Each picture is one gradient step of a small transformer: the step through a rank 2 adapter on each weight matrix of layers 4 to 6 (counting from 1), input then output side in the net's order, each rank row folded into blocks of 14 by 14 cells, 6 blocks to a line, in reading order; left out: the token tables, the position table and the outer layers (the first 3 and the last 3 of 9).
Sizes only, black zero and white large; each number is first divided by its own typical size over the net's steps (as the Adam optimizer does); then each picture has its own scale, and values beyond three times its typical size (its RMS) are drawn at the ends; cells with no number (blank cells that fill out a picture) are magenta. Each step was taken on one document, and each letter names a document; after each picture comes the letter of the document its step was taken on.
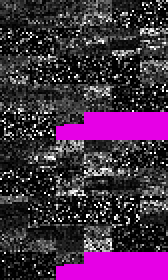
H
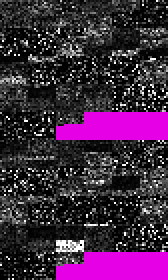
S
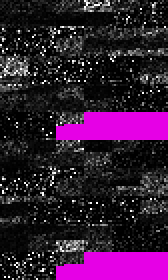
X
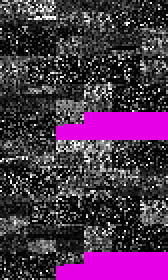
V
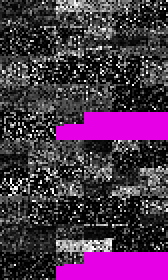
V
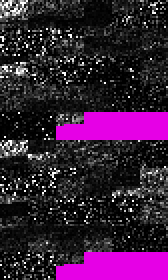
X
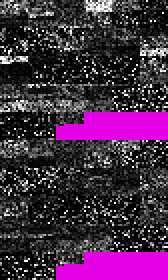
S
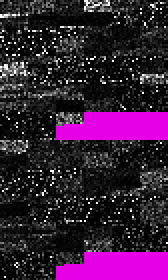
X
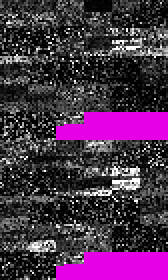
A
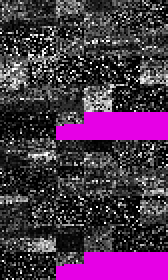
V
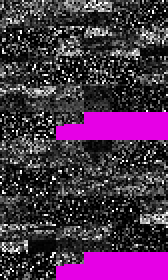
A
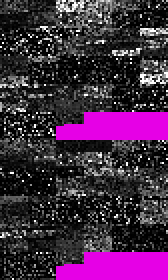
H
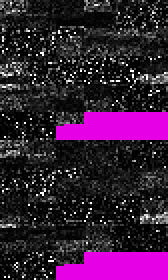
X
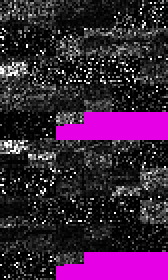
X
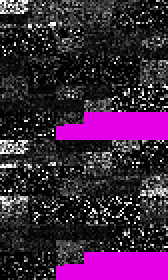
S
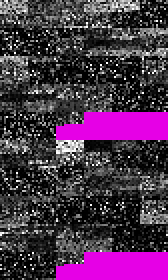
V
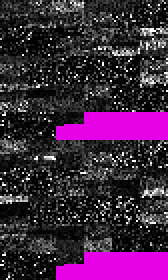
H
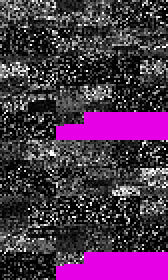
V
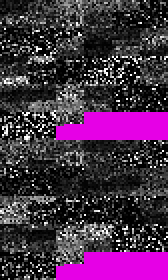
A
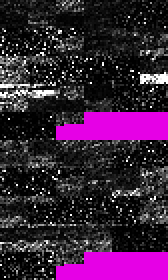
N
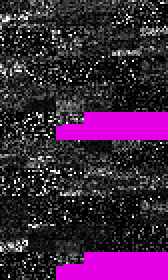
X
